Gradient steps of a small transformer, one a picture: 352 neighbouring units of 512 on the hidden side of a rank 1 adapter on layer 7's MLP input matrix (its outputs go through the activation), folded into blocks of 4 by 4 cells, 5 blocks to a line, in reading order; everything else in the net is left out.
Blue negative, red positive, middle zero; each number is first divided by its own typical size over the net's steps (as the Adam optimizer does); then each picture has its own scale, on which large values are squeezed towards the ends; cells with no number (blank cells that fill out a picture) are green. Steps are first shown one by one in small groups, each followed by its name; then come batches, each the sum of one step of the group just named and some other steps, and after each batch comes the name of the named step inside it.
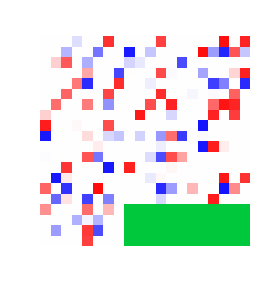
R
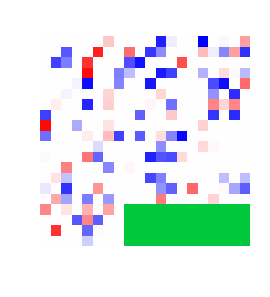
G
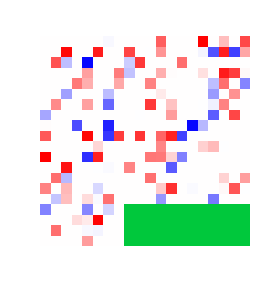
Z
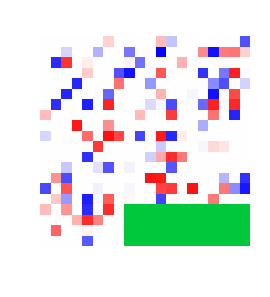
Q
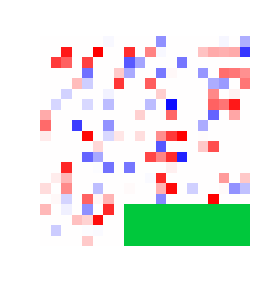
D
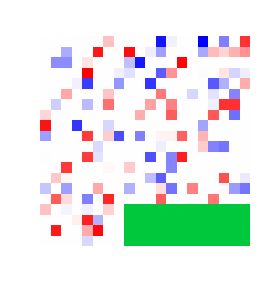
G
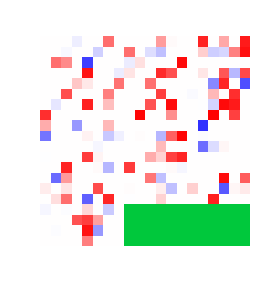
R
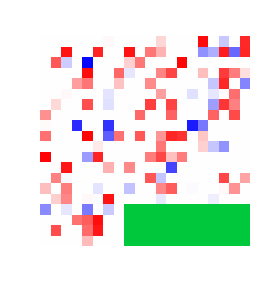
Z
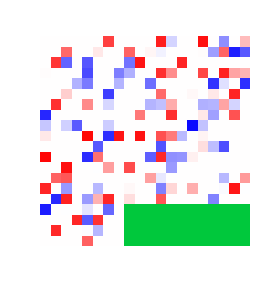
Z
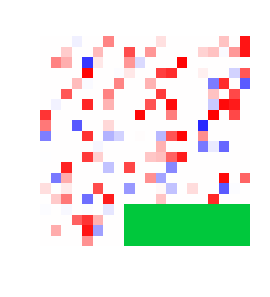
R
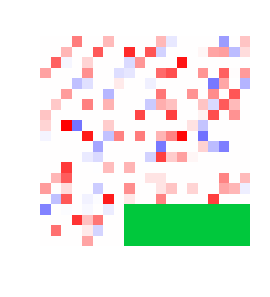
D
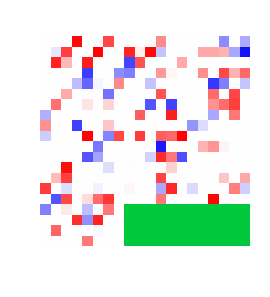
D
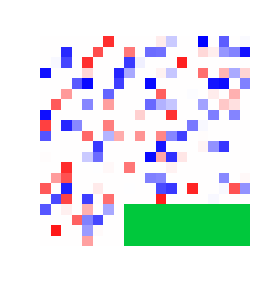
G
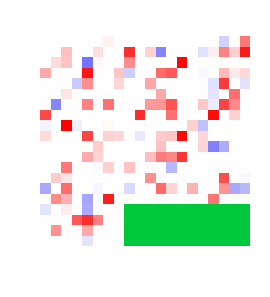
Q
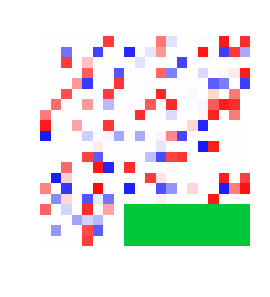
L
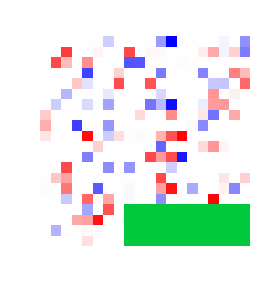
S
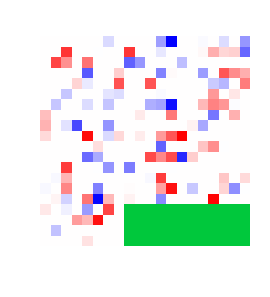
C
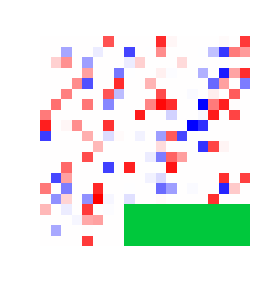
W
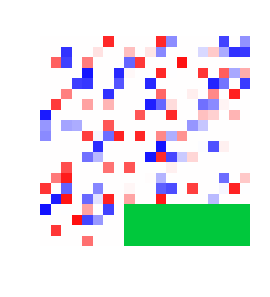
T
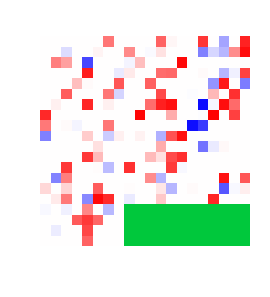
W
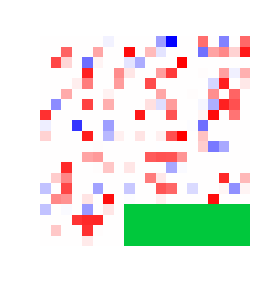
S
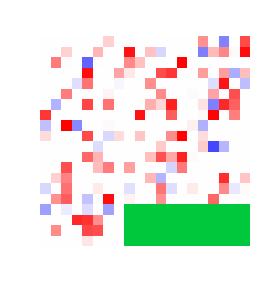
T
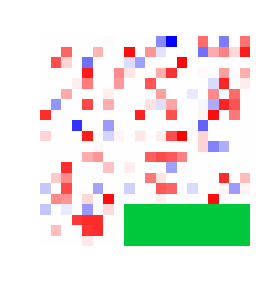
S
